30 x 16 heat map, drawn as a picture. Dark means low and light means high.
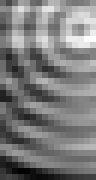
Rings: centred on the top right. Calmest part: middle right. Ninth with the highest average: top right. Mirror symmetry: none. Histogram: bell-shaped. Slope: up to the top right.
